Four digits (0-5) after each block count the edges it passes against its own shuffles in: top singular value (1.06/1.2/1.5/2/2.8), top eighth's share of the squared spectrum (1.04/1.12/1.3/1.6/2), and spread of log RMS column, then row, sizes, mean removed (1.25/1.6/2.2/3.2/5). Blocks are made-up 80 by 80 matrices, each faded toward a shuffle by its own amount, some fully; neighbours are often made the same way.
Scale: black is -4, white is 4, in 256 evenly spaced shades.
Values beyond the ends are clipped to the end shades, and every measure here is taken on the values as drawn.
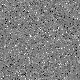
2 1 0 0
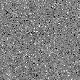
3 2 0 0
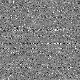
2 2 0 3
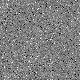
0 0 0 0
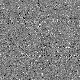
1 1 0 1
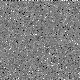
2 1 0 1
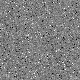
0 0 0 0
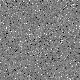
0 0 0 0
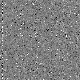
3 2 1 0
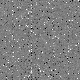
2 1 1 0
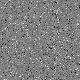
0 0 0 0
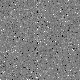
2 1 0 0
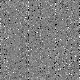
2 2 2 0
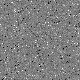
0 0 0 0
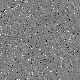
0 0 0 0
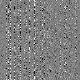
2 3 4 0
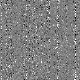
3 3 3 0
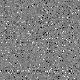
4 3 1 2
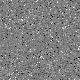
2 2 0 0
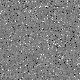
2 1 0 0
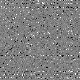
4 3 1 2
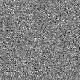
3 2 0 1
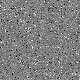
2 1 0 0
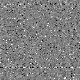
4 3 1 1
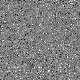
3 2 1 1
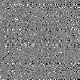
4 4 2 2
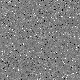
2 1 0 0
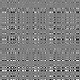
5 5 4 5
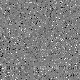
3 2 1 0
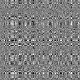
5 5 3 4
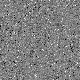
2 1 0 0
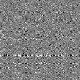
4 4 2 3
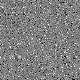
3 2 0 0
